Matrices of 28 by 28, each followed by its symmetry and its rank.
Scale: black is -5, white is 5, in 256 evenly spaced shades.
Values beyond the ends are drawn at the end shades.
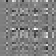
neither, rank two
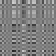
neither, rank one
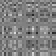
antisymmetric, rank two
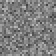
neither, full rank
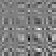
antisymmetric, rank two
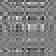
neither, rank two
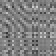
antisymmetric, rank two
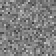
neither, full rank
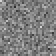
neither, full rank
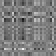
neither, rank two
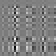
neither, rank one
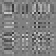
antisymmetric, rank two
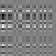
neither, rank one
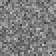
neither, full rank
